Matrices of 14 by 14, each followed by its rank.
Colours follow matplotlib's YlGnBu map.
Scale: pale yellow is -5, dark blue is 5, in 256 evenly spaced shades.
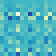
two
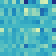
two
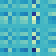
one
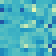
three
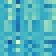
two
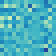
three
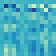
two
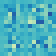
three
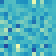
three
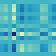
one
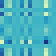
one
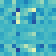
two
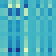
one
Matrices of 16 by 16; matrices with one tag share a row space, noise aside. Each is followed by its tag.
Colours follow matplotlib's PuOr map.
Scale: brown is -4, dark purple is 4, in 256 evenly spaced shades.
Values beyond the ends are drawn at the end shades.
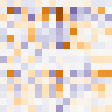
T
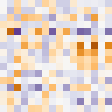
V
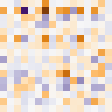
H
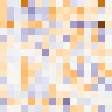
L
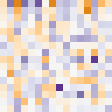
V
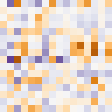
V
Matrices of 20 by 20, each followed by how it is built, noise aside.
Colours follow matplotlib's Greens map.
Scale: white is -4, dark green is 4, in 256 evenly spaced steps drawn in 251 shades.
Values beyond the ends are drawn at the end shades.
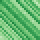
Toeplitz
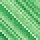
Toeplitz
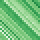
Toeplitz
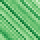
Toeplitz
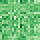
low rank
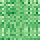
low rank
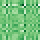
low rank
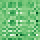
low rank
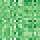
low rank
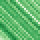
Toeplitz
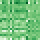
low rank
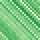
Toeplitz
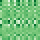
low rank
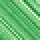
Toeplitz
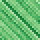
Toeplitz
